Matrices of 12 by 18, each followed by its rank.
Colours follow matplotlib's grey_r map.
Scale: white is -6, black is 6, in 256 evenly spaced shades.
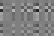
one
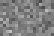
full rank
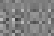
two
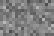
full rank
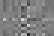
two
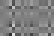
one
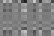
one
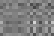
two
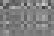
two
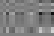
one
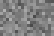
full rank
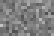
full rank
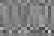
two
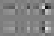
one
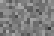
full rank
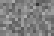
full rank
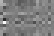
two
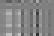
one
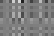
one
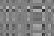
one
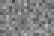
full rank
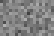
full rank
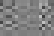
two
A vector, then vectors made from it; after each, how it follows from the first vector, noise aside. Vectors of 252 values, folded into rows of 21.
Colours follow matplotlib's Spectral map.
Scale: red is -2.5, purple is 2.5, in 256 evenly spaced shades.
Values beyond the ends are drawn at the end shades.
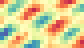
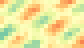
shrunk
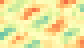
shrunk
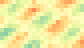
shrunk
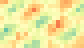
shrunk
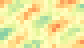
shrunk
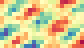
copied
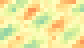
shrunk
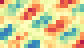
copied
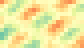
shrunk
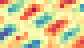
copied
